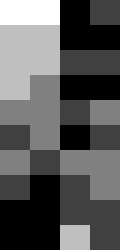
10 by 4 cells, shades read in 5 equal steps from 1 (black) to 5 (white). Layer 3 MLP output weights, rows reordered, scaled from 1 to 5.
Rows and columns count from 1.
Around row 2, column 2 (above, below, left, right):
5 4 4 1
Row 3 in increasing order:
2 2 4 4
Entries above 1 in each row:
3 2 4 2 4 3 4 3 2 2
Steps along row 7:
down up same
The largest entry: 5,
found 2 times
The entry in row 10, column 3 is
4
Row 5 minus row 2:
-1 -1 1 2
